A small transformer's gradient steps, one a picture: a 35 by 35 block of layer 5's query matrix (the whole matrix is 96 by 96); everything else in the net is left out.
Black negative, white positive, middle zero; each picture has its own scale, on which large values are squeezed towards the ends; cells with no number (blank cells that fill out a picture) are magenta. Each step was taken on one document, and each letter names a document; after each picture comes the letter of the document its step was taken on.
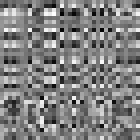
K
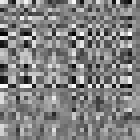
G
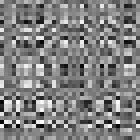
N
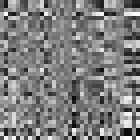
K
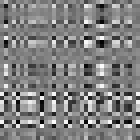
N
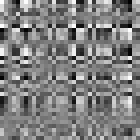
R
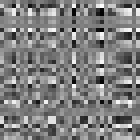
K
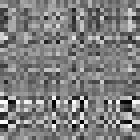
G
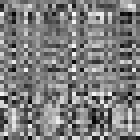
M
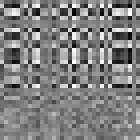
M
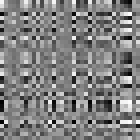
R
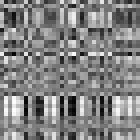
K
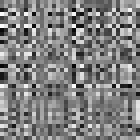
G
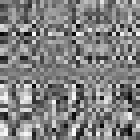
G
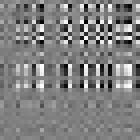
N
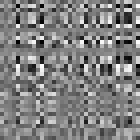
N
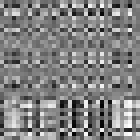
K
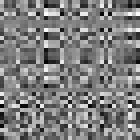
M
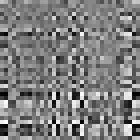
G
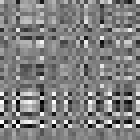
N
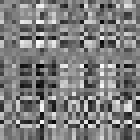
N
